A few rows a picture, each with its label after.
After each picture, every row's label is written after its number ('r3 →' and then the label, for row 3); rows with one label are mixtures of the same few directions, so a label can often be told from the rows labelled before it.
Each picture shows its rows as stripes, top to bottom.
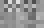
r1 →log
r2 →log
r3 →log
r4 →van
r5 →van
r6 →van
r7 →van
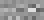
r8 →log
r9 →van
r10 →van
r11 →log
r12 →log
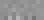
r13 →van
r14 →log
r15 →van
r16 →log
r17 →log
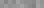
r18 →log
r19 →van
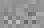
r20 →van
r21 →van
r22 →log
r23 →van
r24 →log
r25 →log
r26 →log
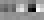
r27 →van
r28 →van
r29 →van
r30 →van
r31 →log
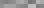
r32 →van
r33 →van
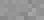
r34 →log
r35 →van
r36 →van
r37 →van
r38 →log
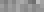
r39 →van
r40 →log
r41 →log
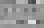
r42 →van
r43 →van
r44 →log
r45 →log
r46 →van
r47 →van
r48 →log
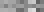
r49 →van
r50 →log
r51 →van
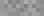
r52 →log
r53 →log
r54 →van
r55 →log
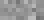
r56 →log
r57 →van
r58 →log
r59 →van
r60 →van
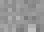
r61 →log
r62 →van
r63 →log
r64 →van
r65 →log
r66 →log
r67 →van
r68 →van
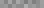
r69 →log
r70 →log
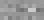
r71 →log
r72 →log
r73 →van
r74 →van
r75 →log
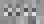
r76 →van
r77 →log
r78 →log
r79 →log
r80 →van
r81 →van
